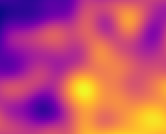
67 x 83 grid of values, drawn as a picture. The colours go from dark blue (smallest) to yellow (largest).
Slope: up to the bottom right. Lone odd cells: none. Grain: smooth. Ninth with the lowest average: top left. Stripes: none. Average level on the scale: 50%.
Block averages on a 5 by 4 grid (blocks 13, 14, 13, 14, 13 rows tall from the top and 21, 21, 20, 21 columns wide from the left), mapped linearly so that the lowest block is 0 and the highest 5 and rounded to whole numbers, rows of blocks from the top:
0133 / 2332 / 1243 / 2344 / 2245
